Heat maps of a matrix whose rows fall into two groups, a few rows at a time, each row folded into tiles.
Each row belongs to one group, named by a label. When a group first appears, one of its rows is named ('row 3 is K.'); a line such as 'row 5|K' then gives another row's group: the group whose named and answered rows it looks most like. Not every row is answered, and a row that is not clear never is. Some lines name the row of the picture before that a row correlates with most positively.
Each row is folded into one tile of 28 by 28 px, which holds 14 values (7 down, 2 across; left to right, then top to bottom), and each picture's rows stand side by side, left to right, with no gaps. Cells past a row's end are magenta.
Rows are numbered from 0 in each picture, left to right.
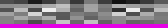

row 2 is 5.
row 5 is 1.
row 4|1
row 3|5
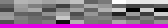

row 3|1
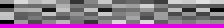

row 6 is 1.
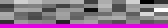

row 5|1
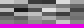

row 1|1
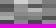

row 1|5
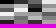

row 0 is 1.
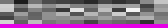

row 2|1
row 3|1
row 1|5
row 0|5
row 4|1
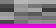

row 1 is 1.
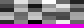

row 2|5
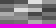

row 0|1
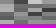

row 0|5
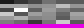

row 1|1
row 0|1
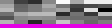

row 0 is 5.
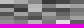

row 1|5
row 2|5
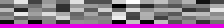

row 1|1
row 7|1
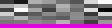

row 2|5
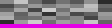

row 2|1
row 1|1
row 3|5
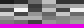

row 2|1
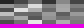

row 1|5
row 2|5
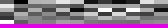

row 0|5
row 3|1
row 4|1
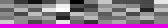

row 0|1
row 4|1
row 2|5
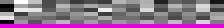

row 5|5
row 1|5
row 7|5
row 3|1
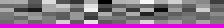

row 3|5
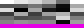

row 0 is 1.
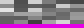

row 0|5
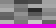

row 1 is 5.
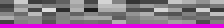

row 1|1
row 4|5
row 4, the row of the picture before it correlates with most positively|0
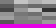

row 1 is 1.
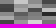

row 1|1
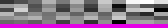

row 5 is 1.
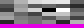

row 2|5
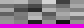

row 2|1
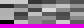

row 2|5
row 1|1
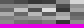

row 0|1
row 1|1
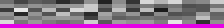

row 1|1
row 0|1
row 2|1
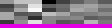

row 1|5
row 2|1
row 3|5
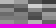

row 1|5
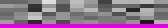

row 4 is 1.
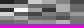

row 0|1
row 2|5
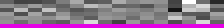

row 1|1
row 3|5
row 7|5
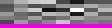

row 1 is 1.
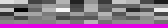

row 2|5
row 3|5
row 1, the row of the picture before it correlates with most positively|3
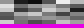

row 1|1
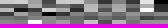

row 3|5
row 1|1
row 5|5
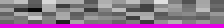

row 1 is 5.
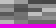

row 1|1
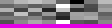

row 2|5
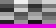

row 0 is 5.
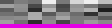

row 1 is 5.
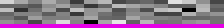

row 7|5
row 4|5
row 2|1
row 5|1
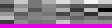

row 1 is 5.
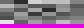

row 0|5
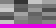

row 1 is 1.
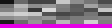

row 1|1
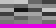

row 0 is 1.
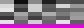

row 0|5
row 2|5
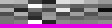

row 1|5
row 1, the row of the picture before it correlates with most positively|2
